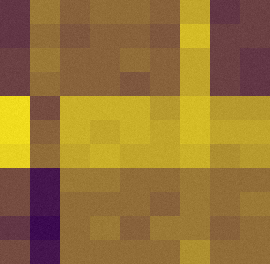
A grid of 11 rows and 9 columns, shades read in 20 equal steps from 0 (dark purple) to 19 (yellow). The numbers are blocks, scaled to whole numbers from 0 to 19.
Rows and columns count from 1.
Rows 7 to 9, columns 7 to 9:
15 12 13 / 10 9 9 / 10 9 10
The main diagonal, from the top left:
4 9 8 8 15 14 15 9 10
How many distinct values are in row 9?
5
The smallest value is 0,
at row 10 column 2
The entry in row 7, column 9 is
13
